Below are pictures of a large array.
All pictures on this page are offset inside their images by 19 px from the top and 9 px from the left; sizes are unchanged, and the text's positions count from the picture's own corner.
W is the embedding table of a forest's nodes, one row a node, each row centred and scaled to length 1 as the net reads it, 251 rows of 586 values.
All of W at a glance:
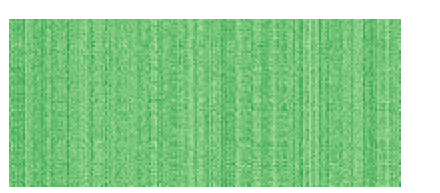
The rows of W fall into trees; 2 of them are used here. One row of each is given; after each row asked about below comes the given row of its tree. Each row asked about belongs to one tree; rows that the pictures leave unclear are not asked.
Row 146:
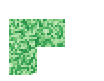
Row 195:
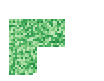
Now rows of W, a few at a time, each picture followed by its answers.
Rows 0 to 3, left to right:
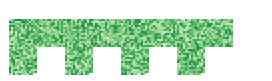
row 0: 195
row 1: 146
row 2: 195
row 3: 146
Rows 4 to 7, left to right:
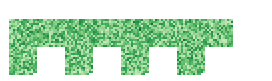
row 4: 195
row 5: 195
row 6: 195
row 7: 146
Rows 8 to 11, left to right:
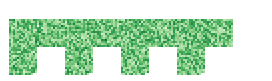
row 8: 146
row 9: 146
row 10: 195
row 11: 195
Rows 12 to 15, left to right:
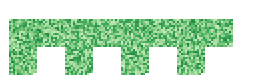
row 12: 195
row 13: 146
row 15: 195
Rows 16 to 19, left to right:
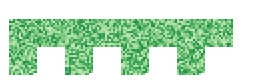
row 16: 195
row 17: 195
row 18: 146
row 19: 146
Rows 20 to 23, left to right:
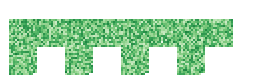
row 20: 195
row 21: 195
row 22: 195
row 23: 146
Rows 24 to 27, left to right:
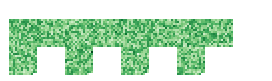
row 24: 195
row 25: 146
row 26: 146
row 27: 195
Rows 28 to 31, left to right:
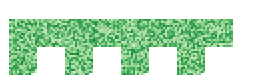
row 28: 146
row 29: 195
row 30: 146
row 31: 195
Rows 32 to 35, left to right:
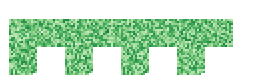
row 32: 146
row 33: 146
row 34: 146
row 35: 195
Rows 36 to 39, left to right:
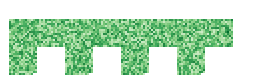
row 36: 195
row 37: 146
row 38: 146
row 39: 146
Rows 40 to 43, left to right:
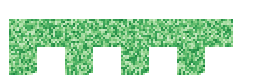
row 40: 146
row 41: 146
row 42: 146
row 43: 146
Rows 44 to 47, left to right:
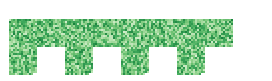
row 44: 195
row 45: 146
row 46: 146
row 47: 195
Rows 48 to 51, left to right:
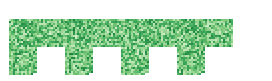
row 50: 195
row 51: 195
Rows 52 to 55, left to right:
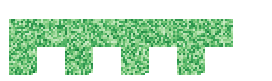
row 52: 146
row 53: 146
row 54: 195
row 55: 146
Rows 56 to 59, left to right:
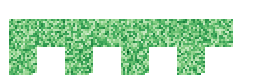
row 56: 146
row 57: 146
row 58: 146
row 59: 195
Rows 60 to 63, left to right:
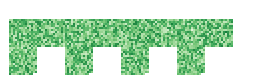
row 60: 195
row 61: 146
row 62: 195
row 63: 146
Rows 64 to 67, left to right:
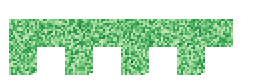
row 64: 146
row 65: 195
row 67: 195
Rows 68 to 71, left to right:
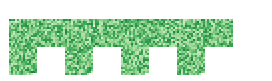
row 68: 146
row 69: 146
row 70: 195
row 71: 146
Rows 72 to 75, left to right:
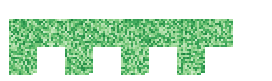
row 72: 195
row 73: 195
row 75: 195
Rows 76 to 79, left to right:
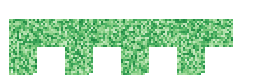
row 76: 195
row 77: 195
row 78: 146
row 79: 195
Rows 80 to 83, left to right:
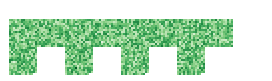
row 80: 146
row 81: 146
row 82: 195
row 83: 146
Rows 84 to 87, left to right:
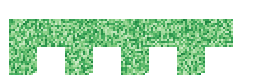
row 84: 146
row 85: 195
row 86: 195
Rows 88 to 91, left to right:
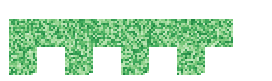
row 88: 146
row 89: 195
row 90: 146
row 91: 195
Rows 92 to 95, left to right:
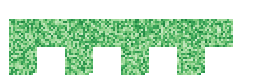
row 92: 146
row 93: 195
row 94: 195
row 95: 195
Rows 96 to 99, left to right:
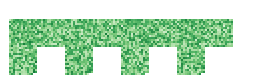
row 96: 195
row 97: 146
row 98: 195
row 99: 195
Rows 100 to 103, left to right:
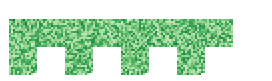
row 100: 146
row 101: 146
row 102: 146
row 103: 195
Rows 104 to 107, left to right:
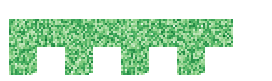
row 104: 146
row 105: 195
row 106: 146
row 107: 146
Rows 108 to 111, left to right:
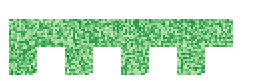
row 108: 146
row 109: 195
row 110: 195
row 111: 195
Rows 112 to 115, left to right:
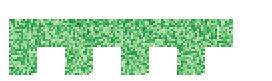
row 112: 146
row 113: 195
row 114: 195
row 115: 195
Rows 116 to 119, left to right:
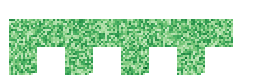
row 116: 146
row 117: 195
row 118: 146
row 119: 195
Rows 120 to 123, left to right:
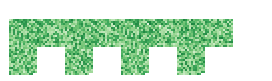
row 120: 195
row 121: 195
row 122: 195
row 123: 195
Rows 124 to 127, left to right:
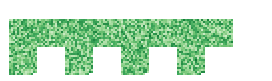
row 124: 195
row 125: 195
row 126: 146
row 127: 195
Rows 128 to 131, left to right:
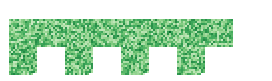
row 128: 146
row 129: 146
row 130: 146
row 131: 195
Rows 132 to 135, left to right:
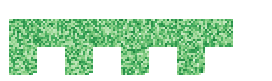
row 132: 195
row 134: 146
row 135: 146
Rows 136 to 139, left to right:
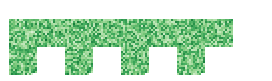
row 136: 146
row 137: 146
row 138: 146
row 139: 195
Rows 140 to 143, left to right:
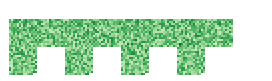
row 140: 195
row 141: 195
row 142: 195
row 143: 195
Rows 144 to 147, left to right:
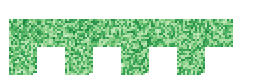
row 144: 195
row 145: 195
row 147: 146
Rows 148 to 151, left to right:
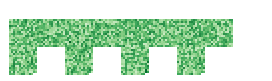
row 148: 195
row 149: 146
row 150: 195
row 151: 195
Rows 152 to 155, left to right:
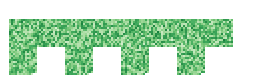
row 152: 146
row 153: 146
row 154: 195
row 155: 195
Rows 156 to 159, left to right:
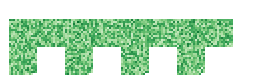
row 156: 146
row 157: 146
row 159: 195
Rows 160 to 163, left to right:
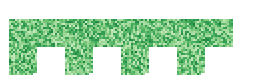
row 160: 146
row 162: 195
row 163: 195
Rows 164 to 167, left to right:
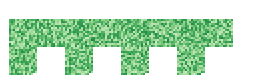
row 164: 146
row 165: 195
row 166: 195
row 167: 195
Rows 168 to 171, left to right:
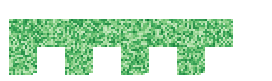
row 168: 195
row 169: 195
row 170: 146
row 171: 146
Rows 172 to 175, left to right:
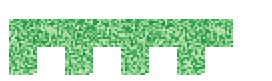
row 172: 195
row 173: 195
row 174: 195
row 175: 195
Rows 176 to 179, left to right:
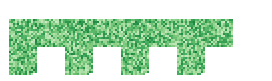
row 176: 146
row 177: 195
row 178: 195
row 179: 195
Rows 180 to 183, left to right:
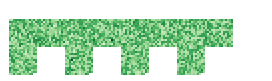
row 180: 195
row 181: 195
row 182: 195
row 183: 146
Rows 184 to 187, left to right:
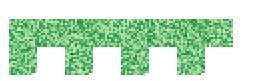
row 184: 146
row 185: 195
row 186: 146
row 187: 195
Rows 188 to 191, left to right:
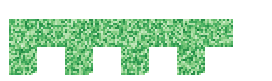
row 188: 146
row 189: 146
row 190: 146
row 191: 146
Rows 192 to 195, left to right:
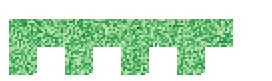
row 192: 195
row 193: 195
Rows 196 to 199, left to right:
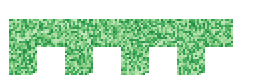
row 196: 146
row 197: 146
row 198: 195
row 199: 146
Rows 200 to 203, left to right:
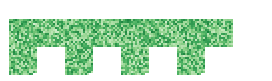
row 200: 195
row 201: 146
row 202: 195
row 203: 195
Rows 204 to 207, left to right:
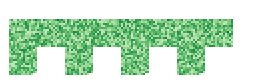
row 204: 146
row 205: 146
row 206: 195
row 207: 146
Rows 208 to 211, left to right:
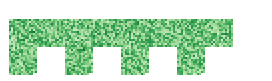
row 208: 195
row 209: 146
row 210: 195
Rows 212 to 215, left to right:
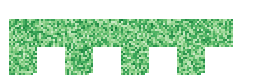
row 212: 195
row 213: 146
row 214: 146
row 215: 195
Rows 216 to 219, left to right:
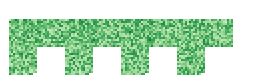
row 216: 195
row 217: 195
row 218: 195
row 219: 146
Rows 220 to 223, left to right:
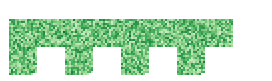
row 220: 146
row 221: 146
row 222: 195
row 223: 195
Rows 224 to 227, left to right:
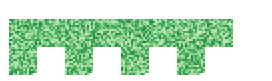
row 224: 146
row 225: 146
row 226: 195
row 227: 146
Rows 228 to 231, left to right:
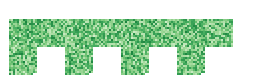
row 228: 195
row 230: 195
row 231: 195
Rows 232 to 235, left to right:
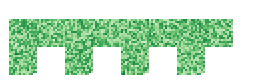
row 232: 195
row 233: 146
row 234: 146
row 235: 195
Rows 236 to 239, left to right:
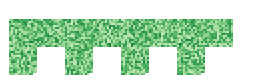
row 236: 195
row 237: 146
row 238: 195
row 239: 195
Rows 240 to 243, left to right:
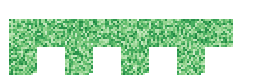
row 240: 146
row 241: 195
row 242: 146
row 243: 195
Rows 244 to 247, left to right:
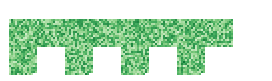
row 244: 146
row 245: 195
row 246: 195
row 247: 195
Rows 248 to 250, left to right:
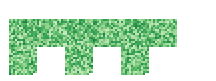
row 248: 195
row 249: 195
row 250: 195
